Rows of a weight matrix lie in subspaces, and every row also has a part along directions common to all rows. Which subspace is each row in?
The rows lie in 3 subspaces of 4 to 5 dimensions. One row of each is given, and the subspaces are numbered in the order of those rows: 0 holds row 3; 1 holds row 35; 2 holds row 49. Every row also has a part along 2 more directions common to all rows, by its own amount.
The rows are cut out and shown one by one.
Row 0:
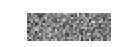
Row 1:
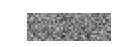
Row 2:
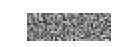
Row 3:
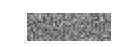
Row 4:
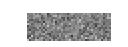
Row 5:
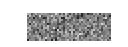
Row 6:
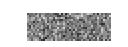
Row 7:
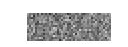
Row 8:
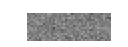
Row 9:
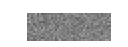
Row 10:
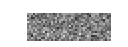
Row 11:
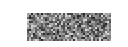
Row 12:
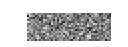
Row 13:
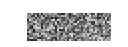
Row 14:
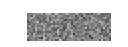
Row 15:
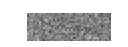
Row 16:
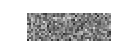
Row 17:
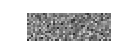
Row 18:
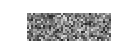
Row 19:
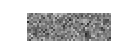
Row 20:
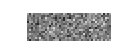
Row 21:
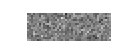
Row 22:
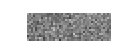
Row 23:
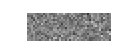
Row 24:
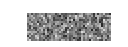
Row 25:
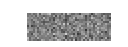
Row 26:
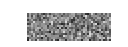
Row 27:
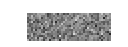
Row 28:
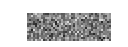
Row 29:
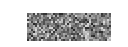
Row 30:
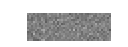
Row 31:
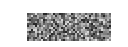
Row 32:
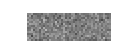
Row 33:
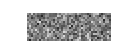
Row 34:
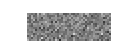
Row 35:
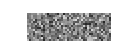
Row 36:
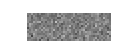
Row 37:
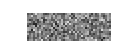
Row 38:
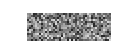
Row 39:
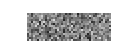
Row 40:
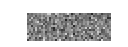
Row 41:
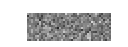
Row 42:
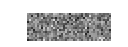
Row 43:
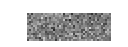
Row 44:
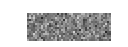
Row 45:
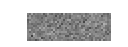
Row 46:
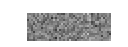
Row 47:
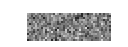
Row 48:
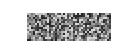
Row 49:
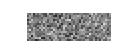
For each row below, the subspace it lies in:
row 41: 1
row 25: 2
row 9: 0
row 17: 2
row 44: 2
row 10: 1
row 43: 2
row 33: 1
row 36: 1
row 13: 0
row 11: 2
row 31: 0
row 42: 0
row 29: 0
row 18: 1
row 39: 1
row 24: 1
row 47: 1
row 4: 2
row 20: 2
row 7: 2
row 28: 0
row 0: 1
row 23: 0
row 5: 1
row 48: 1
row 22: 2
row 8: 2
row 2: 0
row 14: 2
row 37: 0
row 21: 1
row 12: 1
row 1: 1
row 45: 2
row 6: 1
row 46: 0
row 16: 2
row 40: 2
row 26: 2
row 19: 0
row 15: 1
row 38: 0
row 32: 0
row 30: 1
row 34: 0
